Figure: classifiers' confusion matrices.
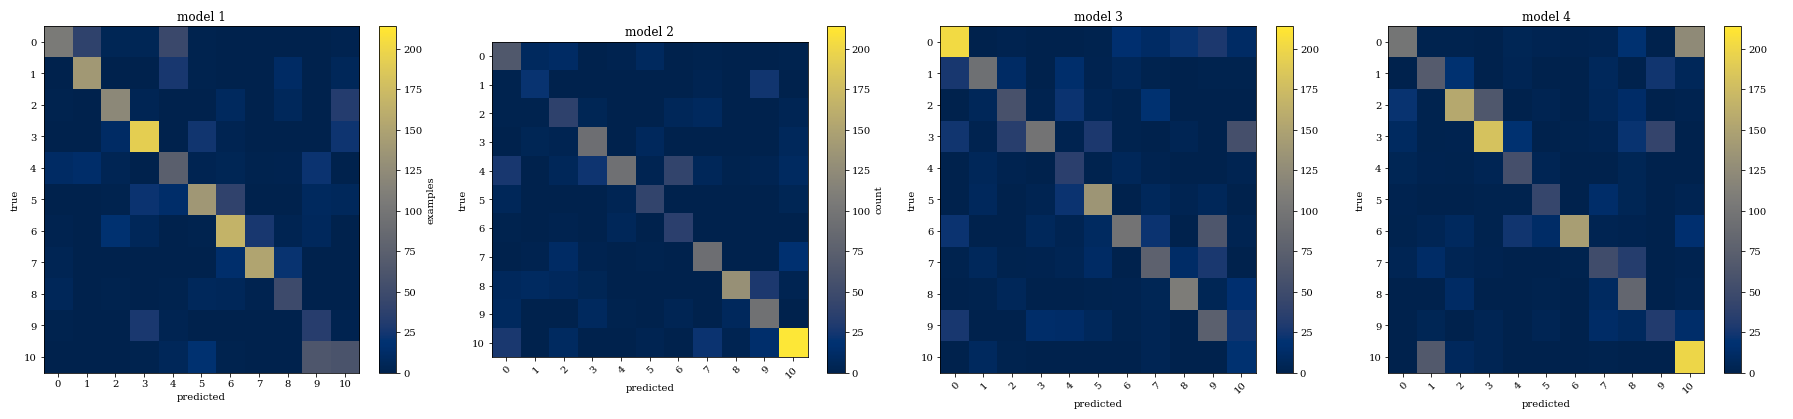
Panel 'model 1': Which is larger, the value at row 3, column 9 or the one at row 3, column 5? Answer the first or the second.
the second
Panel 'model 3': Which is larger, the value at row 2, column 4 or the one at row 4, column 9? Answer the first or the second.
the first
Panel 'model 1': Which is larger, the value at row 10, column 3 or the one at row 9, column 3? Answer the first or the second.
the second
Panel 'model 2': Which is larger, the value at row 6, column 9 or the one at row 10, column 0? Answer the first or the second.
the second
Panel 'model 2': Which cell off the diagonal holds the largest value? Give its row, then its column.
4, 6
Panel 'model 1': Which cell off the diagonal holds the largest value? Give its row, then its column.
10, 9
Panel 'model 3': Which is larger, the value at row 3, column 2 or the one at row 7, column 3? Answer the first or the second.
the first
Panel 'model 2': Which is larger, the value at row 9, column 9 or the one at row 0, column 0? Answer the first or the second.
the first
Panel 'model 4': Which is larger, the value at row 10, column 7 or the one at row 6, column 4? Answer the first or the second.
the second
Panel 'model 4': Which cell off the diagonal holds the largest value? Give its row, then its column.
0, 10
